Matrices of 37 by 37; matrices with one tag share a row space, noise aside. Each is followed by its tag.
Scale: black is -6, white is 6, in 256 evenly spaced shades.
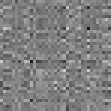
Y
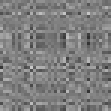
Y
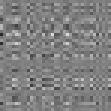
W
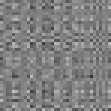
W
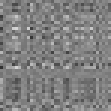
W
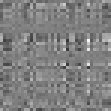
Y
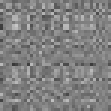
W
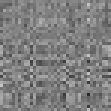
Y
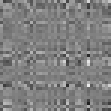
Y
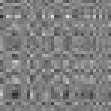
W
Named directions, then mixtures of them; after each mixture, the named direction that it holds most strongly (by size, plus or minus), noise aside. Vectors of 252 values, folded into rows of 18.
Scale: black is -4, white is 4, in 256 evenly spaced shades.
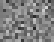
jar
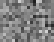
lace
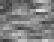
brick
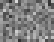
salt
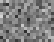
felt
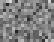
salt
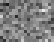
felt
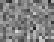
salt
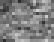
brick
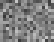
salt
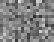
lace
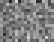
salt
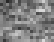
brick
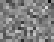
jar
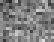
salt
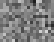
lace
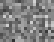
lace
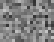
lace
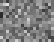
felt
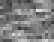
brick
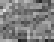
brick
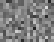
jar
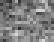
brick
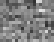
lace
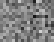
lace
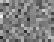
felt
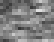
brick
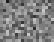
jar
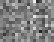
lace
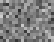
felt
